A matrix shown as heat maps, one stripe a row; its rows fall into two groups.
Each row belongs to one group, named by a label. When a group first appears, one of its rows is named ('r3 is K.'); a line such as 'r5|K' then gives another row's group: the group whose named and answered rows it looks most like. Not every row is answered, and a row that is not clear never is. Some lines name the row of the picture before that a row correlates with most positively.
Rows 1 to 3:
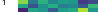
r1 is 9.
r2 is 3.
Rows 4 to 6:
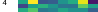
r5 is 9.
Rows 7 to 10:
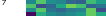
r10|9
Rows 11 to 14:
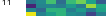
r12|9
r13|3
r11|9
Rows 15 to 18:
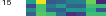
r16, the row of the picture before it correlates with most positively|12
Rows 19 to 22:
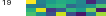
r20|3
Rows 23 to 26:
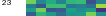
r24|3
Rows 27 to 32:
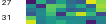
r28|3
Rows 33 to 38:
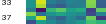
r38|9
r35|3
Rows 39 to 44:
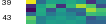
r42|9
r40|9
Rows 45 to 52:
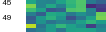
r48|3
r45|3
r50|9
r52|9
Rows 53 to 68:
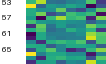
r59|9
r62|9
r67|3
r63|3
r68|9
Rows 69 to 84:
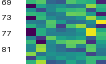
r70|9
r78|3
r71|3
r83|9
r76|9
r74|3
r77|9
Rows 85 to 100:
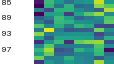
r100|9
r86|9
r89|3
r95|9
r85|9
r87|3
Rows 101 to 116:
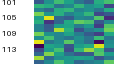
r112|9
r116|3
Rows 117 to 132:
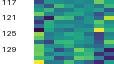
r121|3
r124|9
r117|9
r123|9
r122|9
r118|3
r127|3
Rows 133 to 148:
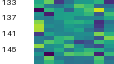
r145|9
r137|3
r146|3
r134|3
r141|9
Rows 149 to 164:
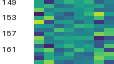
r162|9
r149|3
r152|9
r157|9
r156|3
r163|9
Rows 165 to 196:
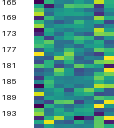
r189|9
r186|9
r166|3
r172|9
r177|9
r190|3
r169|9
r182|3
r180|9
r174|3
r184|9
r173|9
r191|9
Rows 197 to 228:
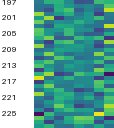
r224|3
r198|3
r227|3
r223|3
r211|3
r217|9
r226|3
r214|9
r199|3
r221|3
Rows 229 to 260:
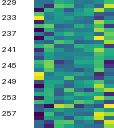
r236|9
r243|9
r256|9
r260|3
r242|9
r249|9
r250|9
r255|3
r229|3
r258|9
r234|9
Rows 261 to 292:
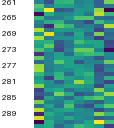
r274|9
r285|9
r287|9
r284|3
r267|3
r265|3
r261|3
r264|9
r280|3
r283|9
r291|9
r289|9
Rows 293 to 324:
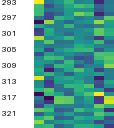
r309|3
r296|3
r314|3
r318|3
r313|3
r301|9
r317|3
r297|3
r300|9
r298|9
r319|9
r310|3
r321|9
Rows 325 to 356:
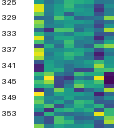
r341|9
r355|3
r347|3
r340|9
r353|9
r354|3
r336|9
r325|3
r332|3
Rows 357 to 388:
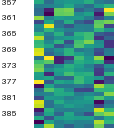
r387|9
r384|9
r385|9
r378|9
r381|9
